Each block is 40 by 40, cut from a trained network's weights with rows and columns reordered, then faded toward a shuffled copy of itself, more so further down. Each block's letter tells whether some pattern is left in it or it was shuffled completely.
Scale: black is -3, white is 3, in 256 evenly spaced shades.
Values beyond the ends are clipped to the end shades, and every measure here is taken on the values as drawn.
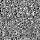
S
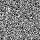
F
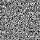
S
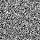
F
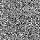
S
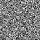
S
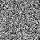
S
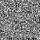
S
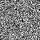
F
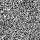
F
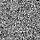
S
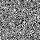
F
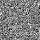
S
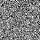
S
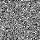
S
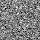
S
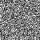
S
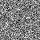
F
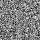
F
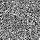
F
